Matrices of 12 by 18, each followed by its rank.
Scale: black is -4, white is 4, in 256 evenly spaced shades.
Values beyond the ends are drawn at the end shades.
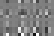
two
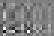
two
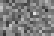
full rank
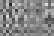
two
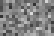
full rank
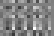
two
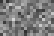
full rank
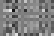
two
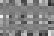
two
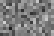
full rank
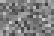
full rank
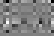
two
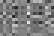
two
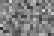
full rank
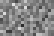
full rank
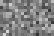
full rank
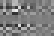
two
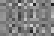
two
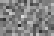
full rank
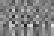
two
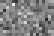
full rank
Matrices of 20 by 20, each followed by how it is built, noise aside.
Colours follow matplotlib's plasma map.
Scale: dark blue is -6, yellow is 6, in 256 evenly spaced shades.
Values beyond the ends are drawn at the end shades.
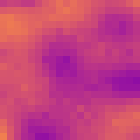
smooth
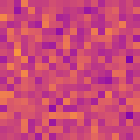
noise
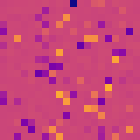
sparse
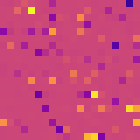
sparse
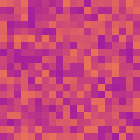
noise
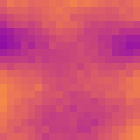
smooth
